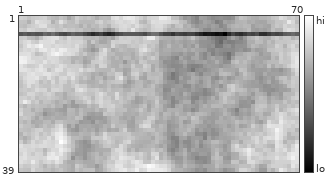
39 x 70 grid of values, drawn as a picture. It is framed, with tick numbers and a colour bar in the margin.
Average level on the scale: 70%. Ninth with the lowest average: top right. Odd lines: row 5. Grain: streaks across. Histogram: skewed, a long tail of low values.
